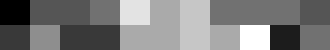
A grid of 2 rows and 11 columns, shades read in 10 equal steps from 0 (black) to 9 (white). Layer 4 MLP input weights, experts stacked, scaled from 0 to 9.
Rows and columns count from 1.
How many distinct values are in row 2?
7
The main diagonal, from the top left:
0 5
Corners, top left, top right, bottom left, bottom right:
0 3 2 4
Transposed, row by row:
0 2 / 3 5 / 3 2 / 4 2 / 8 6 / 6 6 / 7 7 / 4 6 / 4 9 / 4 1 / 3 4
